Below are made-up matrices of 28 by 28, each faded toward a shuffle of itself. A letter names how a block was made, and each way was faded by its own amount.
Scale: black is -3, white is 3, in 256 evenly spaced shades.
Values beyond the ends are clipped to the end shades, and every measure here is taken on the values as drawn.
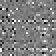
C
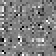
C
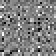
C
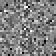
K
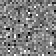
K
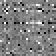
C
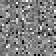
K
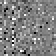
K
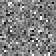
K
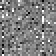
K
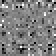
C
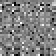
C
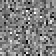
K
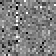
K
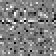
C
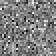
K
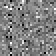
K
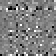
C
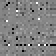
C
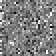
K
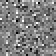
K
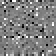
C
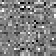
C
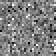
K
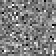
K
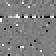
C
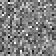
K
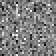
K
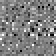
C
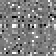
C
